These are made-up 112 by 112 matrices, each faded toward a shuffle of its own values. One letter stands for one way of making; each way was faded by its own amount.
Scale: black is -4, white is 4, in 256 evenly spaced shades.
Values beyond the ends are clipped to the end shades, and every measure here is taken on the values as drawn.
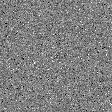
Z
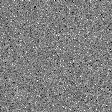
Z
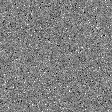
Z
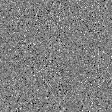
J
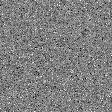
Z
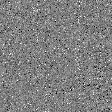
J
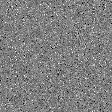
J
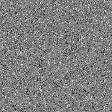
J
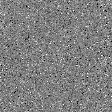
J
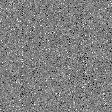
J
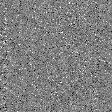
J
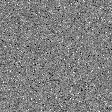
Z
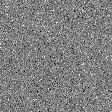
Z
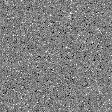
J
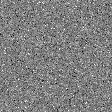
Z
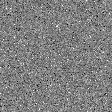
Z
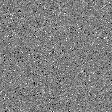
J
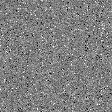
J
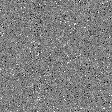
J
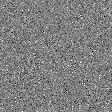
Z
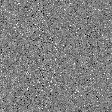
J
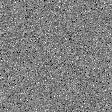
Z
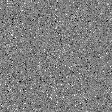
J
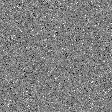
Z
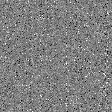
J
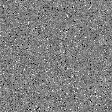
J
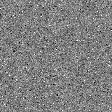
Z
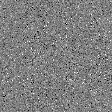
J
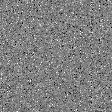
J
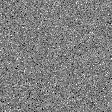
Z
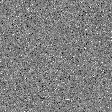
Z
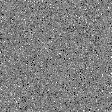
J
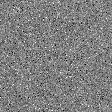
Z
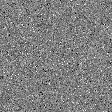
Z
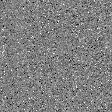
J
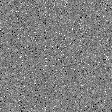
J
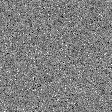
Z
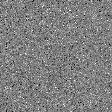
J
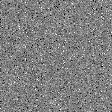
J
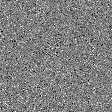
Z
